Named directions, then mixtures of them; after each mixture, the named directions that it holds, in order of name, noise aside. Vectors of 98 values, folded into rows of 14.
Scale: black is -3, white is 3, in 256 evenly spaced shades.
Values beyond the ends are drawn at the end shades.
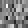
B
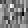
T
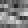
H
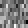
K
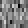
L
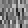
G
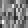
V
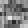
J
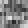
J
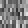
G, H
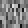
G, L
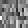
G, H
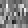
B, G, K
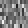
G, K, V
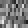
K, V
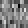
L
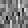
B, G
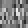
G, V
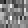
H, T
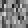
H, J, V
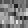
H, V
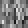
B, V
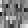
B, J, L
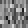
B, T, V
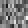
B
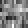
B, J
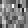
L, T, V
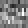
G, H, T
